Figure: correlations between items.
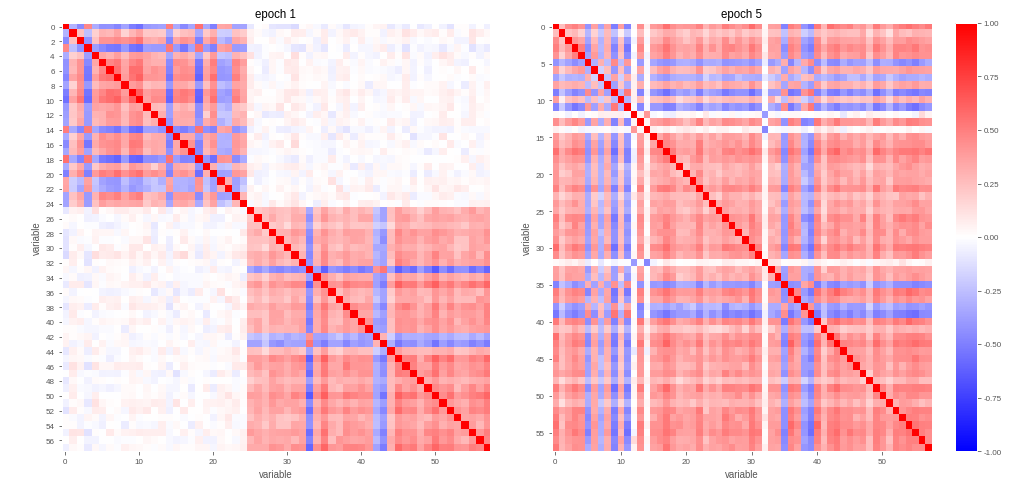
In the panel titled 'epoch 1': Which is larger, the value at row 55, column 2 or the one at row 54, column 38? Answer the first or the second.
the second
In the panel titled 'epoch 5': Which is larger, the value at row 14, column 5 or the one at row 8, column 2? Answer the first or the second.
the second
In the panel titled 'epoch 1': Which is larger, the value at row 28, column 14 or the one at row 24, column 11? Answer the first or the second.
the second
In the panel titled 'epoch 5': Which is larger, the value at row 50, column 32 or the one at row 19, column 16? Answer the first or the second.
the second
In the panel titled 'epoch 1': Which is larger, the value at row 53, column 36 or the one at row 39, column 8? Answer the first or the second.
the first
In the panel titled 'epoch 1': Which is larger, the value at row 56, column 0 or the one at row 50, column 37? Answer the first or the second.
the second
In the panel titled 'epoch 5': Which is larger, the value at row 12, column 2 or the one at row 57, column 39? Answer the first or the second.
the first
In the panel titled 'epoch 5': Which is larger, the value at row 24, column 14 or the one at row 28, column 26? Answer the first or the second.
the second
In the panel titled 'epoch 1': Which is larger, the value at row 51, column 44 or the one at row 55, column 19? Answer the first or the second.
the first
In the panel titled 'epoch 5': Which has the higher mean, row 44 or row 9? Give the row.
44
